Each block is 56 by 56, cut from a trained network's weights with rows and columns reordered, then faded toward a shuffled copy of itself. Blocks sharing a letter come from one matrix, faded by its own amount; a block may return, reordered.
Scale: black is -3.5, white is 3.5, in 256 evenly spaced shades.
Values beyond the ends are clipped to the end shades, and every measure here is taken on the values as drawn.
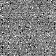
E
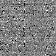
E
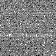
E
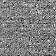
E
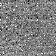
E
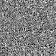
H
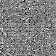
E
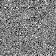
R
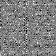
E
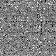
E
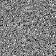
H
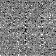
E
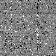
E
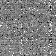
E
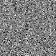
H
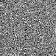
H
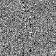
H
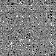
E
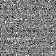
E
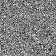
R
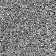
R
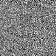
H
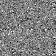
R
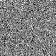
H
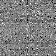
E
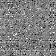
E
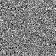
H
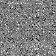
E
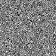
H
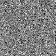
H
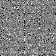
E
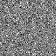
R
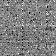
E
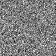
R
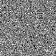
R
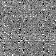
E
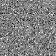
R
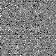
E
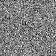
R
